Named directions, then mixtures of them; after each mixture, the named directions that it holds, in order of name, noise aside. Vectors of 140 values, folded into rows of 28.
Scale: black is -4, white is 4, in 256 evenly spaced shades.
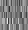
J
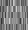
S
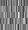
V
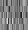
J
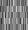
S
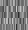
J, S, V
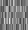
J, S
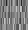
J, S, V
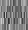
J, S, V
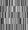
S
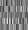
J, S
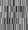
J, S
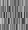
J, S, V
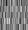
J, S, V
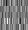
J, S, V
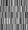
J, S, V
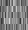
S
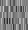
J, S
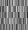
S, V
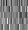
J, V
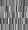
J, V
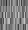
S, V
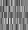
J, S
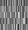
V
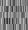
J, S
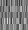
J, S, V
